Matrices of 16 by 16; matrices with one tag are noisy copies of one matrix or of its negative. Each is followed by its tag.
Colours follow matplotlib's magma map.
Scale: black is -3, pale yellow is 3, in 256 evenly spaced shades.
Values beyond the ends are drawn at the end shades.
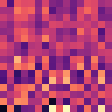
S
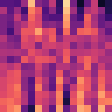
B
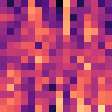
B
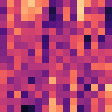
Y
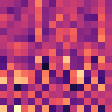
S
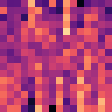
B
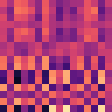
S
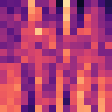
B
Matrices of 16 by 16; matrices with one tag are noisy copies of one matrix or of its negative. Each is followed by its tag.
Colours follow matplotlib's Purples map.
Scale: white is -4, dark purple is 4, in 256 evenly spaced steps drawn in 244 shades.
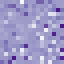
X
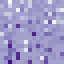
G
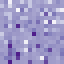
G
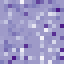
X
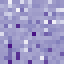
G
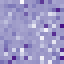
X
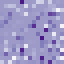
X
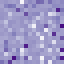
X
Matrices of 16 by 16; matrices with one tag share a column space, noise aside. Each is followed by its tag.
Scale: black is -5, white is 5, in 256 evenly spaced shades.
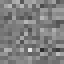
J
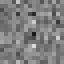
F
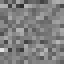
J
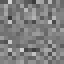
J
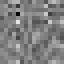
F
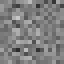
J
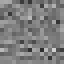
J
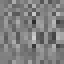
F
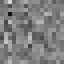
F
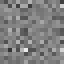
J
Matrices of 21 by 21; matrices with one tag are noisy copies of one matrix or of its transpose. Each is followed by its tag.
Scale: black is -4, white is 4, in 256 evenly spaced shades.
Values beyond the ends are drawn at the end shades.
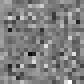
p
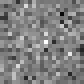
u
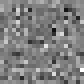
p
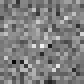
u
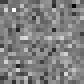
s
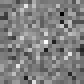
u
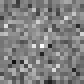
u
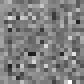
p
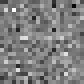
s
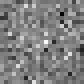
u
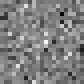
u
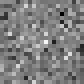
u
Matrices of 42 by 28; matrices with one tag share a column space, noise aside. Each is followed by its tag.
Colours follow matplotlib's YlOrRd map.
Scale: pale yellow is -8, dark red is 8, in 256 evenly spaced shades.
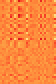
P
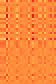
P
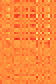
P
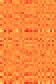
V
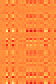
V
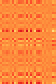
V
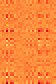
V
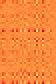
V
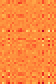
V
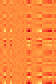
V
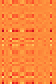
V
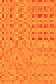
P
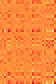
V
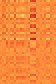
P
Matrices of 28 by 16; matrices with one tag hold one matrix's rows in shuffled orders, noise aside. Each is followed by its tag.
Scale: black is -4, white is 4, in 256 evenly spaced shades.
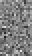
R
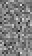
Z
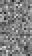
R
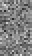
R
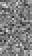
R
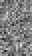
R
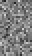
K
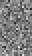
K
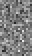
K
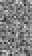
R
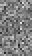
Z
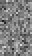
R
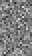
K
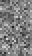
R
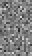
Z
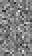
K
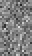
K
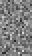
K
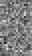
R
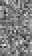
R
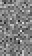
Z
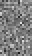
Z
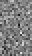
Z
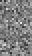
R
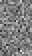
Z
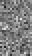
R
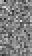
R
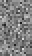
K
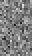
K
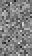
K
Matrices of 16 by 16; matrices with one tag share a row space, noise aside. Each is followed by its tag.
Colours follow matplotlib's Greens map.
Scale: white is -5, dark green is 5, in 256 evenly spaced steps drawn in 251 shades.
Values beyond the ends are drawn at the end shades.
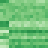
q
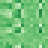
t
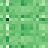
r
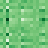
r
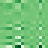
t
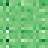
r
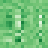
t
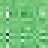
r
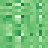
t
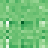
r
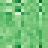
t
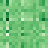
r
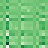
r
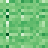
r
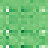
r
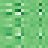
t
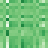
r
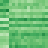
q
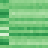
q
